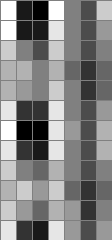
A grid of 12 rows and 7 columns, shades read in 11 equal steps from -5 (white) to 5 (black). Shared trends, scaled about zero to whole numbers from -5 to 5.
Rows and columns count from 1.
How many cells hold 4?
5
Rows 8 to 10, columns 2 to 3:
3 4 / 0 1 / -3 -1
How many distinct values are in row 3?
3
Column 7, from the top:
-3 -1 0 1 1 -1 -2 -2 0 1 0 -1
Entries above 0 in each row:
3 3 2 3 2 3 3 3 2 3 2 3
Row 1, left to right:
-5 4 5 -5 0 2 -3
